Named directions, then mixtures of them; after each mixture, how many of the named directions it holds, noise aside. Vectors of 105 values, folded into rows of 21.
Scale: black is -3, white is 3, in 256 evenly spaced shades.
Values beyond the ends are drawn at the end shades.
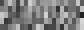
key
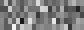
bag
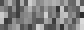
one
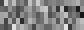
two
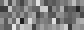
one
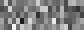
one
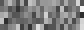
one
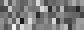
one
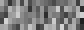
one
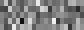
one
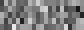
two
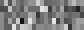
one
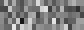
one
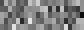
two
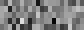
two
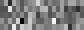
one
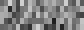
two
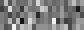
one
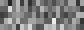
two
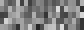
one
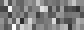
one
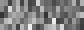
two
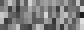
one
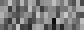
two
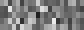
two
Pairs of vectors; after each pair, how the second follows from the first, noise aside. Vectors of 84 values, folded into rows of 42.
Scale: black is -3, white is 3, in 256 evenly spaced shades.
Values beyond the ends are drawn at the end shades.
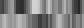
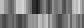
negated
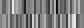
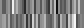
copied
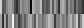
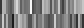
negated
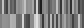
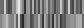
wrapped around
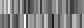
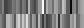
wrapped around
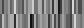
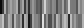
wrapped around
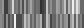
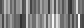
wrapped around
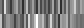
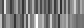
copied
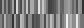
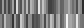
copied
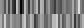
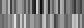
wrapped around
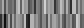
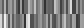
negated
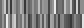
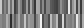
wrapped around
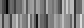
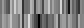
wrapped around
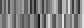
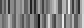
copied
